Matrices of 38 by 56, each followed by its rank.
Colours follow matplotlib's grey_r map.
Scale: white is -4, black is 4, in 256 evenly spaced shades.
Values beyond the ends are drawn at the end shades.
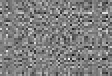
five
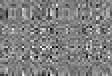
five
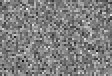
full rank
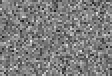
full rank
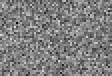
full rank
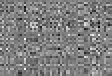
five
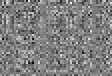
five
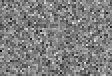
full rank
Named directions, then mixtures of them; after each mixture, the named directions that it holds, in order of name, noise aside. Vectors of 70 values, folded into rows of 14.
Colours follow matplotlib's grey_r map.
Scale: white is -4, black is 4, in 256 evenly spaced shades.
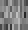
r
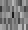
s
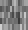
r, s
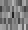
s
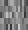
r, s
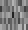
s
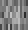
r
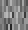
r, s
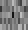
s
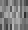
r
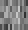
r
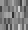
r, s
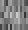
r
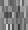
r, s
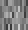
r, s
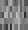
r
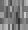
r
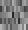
s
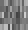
r
